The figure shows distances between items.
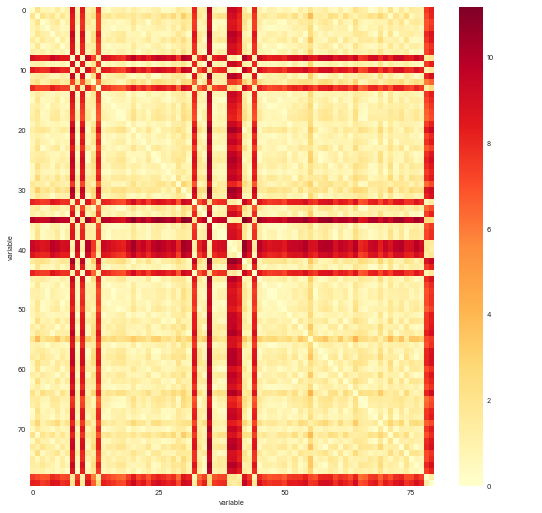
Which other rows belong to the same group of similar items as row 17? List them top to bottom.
0, 1, 2, 3, 4, 5, 6, 7, 9, 11, 12, 14, 15, 16, 18, 19, 20, 21, 22, 23, 24, 25, 26, 27, 28, 29, 30, 31, 33, 34, 36, 37, 38, 42, 43, 45, 46, 47, 48, 49, 50, 51, 52, 53, 54, 55, 56, 57, 58, 59, 60, 61, 62, 63, 64, 65, 66, 67, 68, 69, 70, 71, 72, 73, 74, 75, 76, 77
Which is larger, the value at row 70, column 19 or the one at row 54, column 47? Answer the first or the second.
the second
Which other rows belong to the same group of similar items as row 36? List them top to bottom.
0, 1, 2, 3, 4, 5, 6, 7, 9, 11, 12, 14, 15, 16, 17, 18, 19, 20, 21, 22, 23, 24, 25, 26, 27, 28, 29, 30, 31, 33, 34, 37, 38, 42, 43, 45, 46, 47, 48, 49, 50, 51, 52, 53, 54, 55, 56, 57, 58, 59, 60, 61, 62, 63, 64, 65, 66, 67, 68, 69, 70, 71, 72, 73, 74, 75, 76, 77
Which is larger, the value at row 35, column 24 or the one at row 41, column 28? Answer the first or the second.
the first
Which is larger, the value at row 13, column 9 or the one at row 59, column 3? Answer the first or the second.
the first
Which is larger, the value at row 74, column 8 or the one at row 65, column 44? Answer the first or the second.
the first
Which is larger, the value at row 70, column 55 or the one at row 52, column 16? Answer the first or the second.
the first
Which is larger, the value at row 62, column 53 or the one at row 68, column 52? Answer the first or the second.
the first
